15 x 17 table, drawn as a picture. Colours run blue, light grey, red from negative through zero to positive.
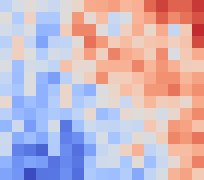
Ninth with the highest average: top right. Mirror symmetry: none. Slope: up to the top right. Ninth with the lowest average: bottom left.
